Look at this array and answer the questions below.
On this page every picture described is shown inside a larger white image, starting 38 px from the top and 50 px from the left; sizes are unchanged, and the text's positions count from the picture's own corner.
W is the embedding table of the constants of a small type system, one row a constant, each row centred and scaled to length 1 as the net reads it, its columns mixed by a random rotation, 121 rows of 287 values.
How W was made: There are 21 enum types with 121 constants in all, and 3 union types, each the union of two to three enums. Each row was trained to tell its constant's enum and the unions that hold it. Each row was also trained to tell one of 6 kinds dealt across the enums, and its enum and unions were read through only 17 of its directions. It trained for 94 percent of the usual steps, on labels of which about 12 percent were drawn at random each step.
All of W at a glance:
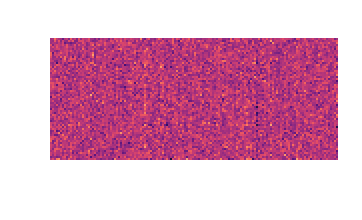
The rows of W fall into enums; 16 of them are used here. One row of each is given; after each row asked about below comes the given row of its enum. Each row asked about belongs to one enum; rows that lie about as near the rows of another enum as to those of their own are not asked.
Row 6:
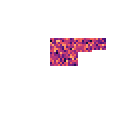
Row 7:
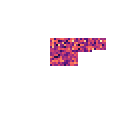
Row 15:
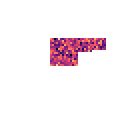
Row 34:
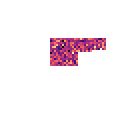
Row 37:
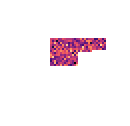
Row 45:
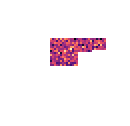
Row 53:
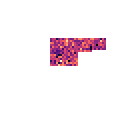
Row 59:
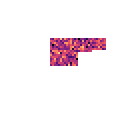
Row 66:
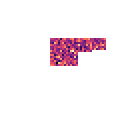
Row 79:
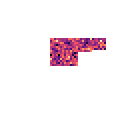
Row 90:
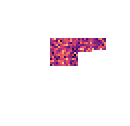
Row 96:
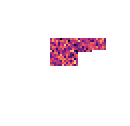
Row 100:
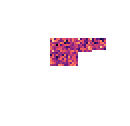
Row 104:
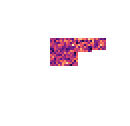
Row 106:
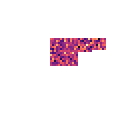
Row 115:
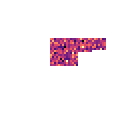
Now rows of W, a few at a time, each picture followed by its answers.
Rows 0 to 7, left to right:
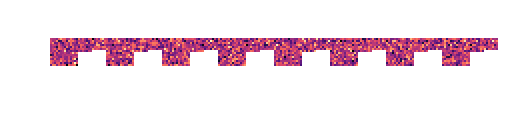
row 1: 45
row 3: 53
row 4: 6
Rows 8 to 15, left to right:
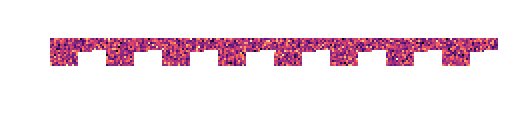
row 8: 66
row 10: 6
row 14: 79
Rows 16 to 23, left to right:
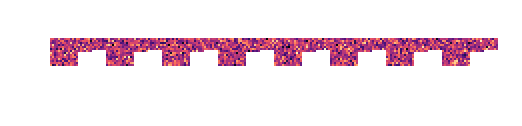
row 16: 15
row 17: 6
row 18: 6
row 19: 106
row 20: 115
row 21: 53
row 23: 104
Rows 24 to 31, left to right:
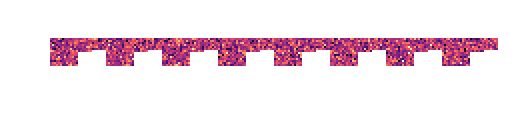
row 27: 66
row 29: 15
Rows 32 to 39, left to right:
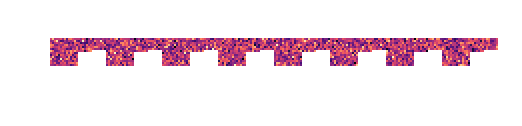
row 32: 79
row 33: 59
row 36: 6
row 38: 106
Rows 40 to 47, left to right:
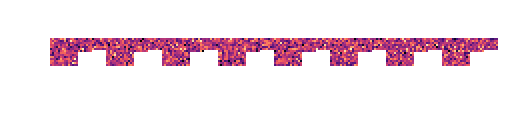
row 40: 90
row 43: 45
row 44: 7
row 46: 15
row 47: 79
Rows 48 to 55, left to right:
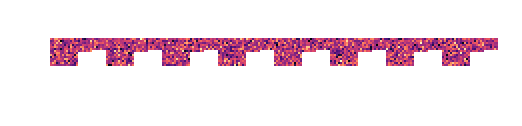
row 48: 34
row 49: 104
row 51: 7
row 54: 53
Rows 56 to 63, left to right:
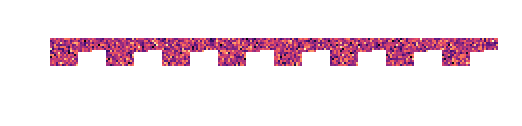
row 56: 66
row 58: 66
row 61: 53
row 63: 53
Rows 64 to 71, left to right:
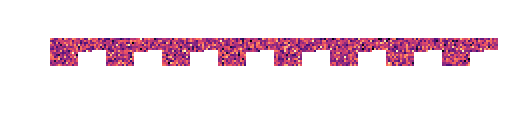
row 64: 15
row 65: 104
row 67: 115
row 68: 100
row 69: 45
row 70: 66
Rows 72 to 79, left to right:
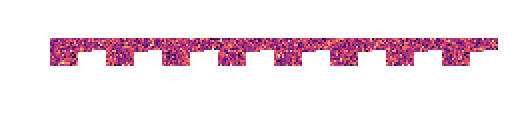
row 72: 104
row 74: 100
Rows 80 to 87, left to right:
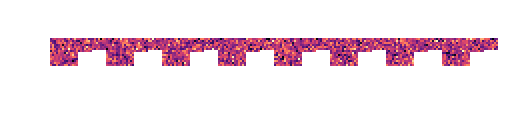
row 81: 59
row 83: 45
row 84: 90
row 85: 7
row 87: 100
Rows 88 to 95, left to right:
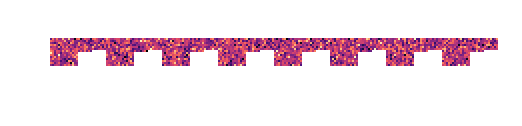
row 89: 7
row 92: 59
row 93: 45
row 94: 6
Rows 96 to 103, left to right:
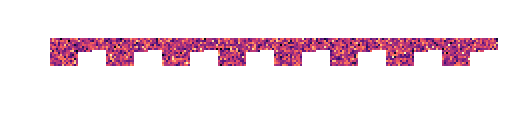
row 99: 106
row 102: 90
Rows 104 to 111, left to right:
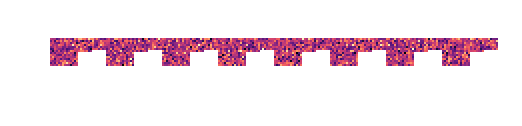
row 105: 59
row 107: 66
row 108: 104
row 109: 104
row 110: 15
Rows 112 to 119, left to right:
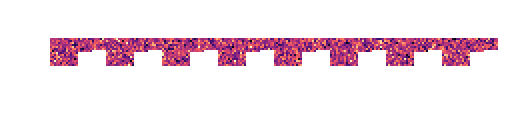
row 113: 59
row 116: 15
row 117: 45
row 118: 59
